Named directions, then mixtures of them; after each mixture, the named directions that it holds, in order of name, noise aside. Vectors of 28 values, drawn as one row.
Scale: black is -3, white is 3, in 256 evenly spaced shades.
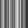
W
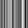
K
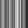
W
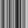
W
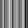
K, W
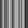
K, W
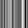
K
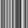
K, W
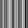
K, W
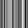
K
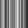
W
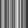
W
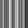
K, W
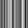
K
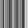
K, W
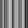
K, W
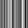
K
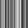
K, W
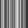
W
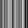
K, W
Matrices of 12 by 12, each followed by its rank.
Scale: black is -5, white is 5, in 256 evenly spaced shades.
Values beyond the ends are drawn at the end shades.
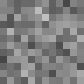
full rank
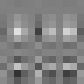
one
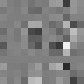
two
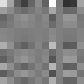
one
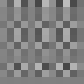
one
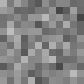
full rank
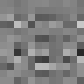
two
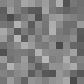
full rank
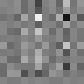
two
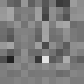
two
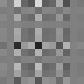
one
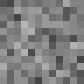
full rank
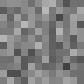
full rank
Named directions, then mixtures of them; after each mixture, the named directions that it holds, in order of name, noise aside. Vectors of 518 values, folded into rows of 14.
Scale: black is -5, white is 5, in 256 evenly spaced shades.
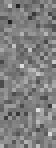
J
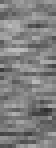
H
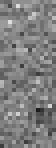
H, J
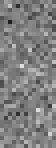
J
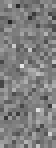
J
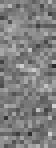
H, J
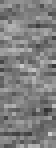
H, J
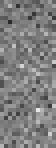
J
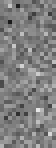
J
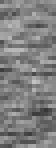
H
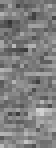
H, J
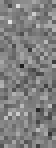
J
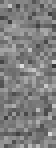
H, J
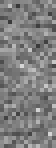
H, J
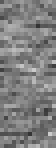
H, J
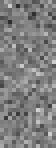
J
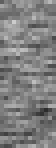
H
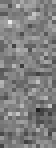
H, J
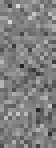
J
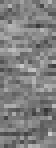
H, J
